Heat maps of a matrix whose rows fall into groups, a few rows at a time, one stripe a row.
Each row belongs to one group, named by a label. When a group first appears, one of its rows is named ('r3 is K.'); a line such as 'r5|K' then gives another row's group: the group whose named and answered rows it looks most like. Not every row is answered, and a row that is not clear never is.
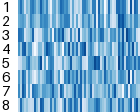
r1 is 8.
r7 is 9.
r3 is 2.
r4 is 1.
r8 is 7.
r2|8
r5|7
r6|1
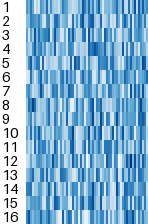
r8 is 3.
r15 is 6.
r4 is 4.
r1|9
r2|6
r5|7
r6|9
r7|2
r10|4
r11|4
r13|9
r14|8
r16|8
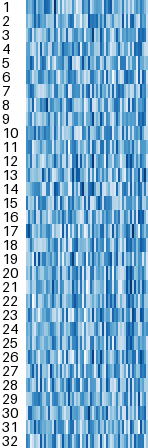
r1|4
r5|9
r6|8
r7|3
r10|4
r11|8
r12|1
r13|7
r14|6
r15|4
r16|2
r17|8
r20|1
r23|3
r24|8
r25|1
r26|3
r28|2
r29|6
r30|7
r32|2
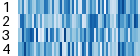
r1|1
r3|4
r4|1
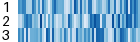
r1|9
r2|7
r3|4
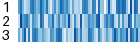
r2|7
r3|9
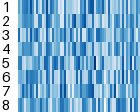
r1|4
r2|6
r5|2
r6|4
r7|4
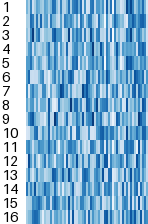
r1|1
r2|9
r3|1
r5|8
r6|2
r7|9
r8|7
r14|4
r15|6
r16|4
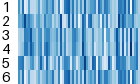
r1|1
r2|1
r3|6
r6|1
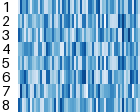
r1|7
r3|2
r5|1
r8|2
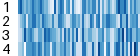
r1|8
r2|9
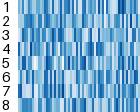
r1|1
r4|4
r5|1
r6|2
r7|2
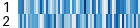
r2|2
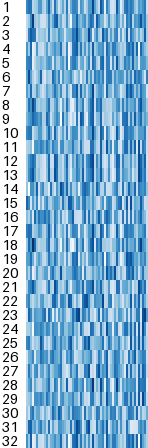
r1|8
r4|1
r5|8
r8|3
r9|6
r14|9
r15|2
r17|8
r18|3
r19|8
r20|1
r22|2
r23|7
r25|2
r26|9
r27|7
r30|1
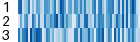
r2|2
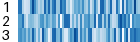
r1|2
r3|9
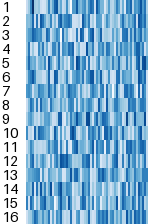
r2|9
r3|6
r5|7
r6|3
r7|8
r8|9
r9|7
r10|4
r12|9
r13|7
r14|9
